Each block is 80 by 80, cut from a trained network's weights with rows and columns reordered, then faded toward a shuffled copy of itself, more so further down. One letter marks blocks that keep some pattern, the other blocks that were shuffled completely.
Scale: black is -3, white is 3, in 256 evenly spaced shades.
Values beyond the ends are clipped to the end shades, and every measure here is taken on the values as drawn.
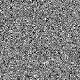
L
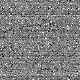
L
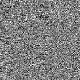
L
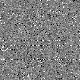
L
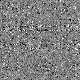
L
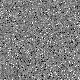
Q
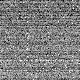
L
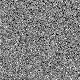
Q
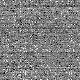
L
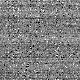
L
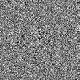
L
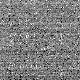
L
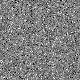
Q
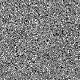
L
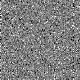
L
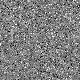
Q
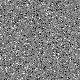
Q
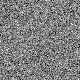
Q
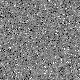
Q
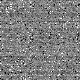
L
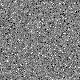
Q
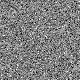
Q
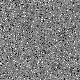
Q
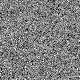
Q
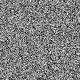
Q
